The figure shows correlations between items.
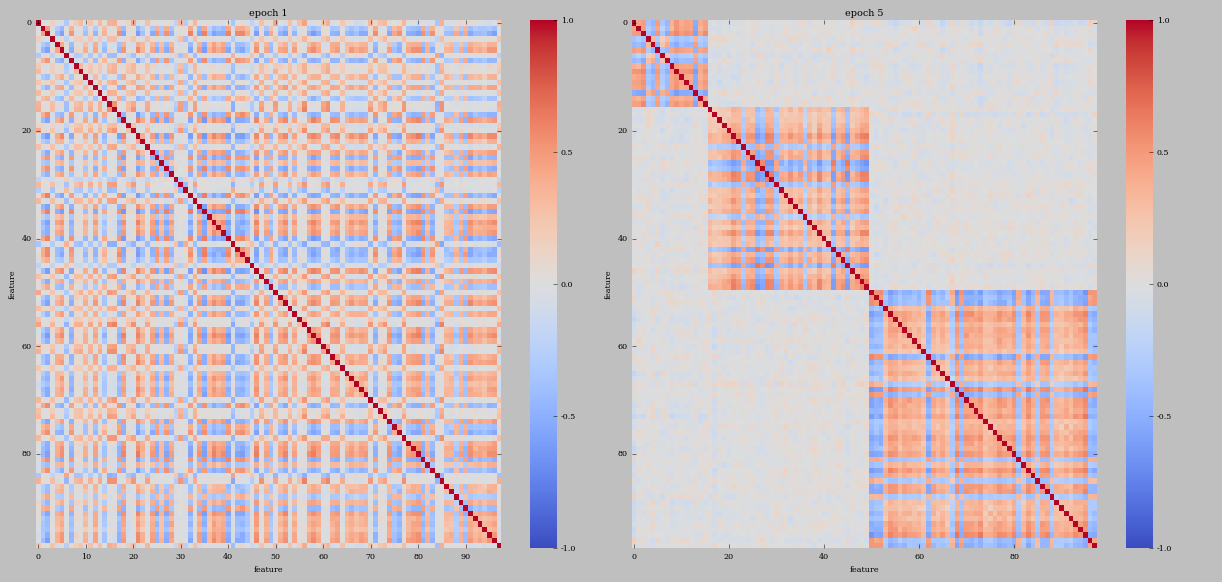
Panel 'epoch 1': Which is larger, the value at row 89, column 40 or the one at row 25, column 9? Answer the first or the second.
the second
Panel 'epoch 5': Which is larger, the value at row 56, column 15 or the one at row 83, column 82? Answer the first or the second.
the second
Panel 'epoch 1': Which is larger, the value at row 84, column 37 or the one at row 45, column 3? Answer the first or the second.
the first
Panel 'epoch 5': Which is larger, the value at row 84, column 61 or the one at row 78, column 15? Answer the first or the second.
the first
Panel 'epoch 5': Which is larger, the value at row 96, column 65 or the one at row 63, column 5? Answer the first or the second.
the second
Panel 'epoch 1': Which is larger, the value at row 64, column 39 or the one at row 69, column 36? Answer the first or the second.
the second
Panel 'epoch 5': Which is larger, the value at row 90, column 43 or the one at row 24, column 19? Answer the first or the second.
the second
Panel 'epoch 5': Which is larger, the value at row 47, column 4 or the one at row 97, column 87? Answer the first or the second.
the first
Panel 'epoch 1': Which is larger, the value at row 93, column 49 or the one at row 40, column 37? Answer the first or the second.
the first
